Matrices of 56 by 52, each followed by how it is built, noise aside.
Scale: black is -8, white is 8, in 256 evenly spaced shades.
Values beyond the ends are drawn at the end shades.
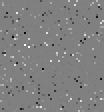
sparse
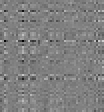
low rank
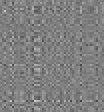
low rank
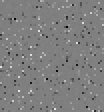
sparse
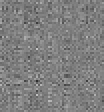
low rank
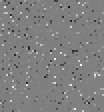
sparse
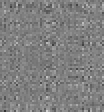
low rank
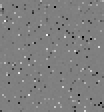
sparse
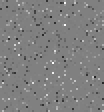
sparse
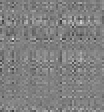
low rank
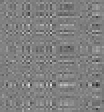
low rank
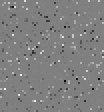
sparse
